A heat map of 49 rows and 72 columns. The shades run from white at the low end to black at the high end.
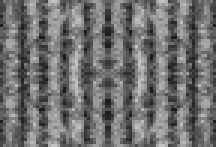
Stripes: upright, repeating 10 times. Grain: streaks running down. Slope: none. Mirror symmetry: left to right and top to bottom.
